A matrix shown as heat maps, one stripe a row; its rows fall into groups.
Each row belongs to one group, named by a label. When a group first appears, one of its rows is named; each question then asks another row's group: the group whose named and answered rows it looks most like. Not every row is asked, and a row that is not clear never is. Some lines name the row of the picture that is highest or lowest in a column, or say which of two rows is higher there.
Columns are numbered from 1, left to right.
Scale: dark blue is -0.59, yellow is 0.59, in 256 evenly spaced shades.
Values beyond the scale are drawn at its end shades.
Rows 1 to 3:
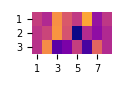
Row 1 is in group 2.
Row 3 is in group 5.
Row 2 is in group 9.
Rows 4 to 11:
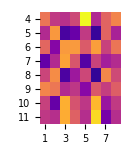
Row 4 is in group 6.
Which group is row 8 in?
5
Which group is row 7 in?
9
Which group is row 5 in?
5
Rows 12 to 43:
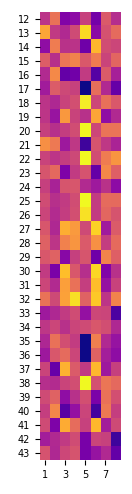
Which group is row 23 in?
5
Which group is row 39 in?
5
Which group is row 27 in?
2
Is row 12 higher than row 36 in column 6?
No
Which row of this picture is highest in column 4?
32
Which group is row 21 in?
9
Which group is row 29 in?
5
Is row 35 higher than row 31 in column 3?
No
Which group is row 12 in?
5
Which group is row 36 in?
9
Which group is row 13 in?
6
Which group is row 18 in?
6
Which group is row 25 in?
6
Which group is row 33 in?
9
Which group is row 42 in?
9
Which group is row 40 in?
5
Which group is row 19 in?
2
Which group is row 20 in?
6
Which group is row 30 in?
2
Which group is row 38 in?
6
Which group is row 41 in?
2
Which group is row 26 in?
6
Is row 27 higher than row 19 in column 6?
Yes
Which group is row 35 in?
9
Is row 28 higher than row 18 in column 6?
Yes
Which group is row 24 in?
9
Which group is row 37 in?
2
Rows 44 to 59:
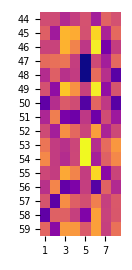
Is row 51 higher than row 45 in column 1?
No
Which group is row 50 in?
9
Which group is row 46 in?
2
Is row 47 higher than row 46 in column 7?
Yes
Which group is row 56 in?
5
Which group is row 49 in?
2
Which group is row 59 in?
2
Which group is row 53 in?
6
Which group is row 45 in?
2
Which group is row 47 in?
9
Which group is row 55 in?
2
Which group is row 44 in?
5
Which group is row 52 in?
2
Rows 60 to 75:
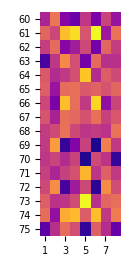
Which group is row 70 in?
9
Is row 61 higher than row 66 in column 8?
Yes
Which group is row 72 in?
5
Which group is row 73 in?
6
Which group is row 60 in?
5
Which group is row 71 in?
6
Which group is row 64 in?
6
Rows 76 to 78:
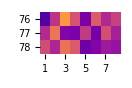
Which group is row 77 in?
5
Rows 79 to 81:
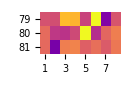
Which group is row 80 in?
6
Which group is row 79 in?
2
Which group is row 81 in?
2
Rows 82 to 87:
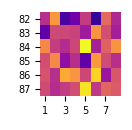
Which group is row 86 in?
2
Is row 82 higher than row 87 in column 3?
No
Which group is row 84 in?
6
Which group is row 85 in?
9
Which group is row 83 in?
9
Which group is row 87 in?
6
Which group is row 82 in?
5
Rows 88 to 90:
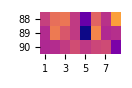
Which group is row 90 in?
9
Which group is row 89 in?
9
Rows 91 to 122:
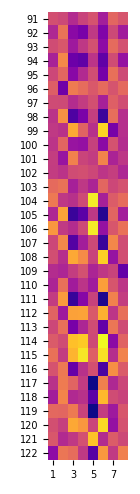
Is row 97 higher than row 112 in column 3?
No
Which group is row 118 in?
9
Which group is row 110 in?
9
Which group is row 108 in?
2
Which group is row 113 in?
5
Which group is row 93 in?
5
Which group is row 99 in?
2
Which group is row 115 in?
2
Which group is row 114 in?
2
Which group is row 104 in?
6
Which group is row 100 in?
5
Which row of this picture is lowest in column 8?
109
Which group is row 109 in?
9
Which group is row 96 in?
2
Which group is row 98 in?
5
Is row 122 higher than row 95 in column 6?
Yes
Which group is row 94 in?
5
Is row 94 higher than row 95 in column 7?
No
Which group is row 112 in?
2
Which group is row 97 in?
5
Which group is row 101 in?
2
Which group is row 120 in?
2
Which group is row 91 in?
5
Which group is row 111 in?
5
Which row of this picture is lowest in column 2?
96
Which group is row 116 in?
5
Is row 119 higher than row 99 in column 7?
Yes
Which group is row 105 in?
5
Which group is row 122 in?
9
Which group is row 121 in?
6
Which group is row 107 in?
5
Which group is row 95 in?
5
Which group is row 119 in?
9
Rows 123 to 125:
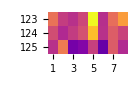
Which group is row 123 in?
6
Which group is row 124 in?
6
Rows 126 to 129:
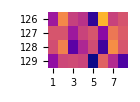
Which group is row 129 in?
9
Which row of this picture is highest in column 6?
126
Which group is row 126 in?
9
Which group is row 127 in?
5
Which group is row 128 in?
5
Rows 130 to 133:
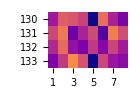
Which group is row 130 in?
9
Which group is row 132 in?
5
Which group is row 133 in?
9
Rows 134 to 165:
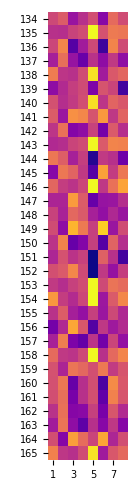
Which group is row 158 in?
6
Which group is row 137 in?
5
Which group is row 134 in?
5
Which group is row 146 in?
6
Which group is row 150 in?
5
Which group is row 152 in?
9
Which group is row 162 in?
5
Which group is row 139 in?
9
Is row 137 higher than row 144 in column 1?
No
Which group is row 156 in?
9
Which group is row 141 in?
2
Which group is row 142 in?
5
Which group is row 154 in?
6
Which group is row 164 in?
2
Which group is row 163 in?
5
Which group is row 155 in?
5
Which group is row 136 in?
5
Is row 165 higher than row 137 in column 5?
Yes
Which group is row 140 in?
6
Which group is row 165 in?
6
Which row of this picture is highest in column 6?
149
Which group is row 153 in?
6
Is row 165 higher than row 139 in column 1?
Yes
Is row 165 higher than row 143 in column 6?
No
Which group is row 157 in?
5
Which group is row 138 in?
6
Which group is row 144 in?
9
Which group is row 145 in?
9
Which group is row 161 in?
5
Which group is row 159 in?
2
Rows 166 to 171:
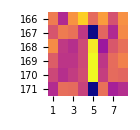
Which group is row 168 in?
6
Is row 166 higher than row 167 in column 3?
Yes
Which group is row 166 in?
2
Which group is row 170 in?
6
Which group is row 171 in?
9
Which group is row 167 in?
9
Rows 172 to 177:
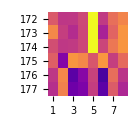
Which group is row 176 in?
5
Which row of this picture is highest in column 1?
173
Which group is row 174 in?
6
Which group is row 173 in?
6
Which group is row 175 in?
2
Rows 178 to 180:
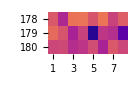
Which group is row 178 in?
2
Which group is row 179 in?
9
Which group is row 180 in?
5
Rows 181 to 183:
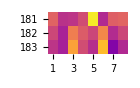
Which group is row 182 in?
2
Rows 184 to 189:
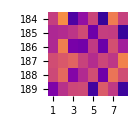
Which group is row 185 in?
9
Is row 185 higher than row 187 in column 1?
No
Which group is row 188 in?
5
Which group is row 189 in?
9
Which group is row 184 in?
5
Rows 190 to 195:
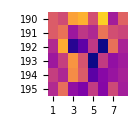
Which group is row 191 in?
9
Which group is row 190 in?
2
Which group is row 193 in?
9
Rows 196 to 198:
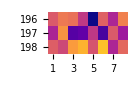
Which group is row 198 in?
2
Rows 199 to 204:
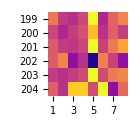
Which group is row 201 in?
6
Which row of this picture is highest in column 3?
204
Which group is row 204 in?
2
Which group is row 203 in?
6
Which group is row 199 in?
6
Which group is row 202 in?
9
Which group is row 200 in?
6
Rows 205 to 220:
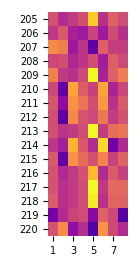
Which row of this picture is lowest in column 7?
214
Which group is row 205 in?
6
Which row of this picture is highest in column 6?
214
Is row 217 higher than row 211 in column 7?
Yes
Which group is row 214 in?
2
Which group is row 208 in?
5
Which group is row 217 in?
6
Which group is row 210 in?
2
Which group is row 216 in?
6
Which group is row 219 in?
9
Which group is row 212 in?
2
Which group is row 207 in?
9
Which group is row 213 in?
6
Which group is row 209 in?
6
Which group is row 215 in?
2
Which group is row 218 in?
6
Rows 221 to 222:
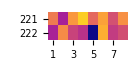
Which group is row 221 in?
2
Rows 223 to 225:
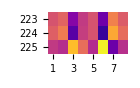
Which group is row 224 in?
5
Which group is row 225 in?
2
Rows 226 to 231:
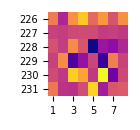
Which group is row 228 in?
9
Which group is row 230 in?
2
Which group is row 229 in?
5
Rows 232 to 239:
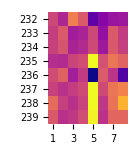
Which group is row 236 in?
9
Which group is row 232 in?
9
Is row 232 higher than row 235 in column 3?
Yes
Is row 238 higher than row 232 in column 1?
Yes
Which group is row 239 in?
6
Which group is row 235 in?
6
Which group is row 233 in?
5
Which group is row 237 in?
6
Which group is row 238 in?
6
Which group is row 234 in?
5
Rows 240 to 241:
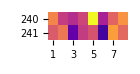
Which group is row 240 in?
6
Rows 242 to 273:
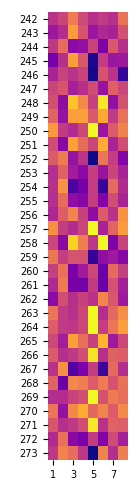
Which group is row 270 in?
2
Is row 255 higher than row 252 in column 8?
Yes
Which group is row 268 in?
2
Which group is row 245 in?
9
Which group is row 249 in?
2
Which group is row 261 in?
5
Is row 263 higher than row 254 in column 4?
Yes
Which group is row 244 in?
5
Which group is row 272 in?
5
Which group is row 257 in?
6
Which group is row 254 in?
5
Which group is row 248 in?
2
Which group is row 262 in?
9
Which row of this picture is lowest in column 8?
246
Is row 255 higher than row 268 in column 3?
No
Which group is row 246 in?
9
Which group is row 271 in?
6
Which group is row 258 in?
2
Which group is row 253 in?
5
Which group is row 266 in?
6
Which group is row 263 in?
6
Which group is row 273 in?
9
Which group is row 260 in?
5
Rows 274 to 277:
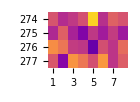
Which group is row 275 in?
5
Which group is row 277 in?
2
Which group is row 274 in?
6
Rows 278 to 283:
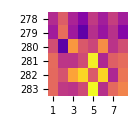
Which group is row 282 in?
2
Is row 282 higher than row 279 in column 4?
Yes
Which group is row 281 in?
6
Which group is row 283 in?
6
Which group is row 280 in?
2
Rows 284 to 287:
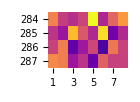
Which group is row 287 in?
9
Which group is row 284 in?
6
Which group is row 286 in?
5
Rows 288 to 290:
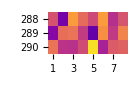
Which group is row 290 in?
6
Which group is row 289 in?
9
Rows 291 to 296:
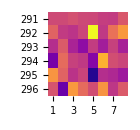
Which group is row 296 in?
2
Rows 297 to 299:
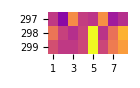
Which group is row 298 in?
6
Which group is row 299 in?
6
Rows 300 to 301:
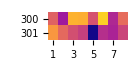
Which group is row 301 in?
9
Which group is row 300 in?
2
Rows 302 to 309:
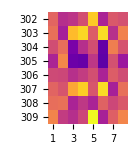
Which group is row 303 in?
2
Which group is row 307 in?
2
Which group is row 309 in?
6
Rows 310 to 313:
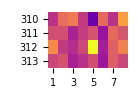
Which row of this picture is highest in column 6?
310
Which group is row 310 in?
9
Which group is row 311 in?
5
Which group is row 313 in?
5
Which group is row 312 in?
6
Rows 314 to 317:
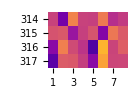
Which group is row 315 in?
5
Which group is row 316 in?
9
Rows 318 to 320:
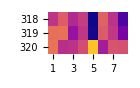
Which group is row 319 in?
9
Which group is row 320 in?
6
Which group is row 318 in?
9
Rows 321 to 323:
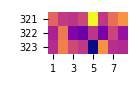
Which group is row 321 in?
6
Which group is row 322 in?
5
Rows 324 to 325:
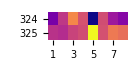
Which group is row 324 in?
9
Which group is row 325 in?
6
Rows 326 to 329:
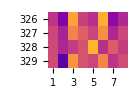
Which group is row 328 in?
6
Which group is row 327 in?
2
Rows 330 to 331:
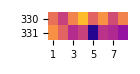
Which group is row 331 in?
9
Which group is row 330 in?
2
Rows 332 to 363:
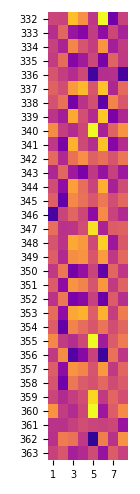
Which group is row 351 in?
2
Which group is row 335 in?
5
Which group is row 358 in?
2
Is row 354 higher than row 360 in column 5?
No
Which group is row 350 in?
5
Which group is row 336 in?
9
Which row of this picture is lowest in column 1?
346
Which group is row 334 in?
2
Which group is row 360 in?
6
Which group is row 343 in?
5
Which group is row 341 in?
2
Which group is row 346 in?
9
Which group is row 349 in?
2
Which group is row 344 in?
2
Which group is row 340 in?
6
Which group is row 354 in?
2
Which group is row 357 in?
2
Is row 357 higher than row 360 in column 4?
Yes
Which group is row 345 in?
2
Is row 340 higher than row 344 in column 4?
No
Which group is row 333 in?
5
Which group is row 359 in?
6
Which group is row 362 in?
9
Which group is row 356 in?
5
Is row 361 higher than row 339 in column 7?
Yes
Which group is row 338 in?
5
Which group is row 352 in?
5
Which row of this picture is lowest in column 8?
336
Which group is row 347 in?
6
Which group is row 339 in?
2
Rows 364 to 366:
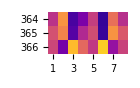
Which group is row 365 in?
5
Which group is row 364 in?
5
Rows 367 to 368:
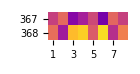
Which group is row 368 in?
2
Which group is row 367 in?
5
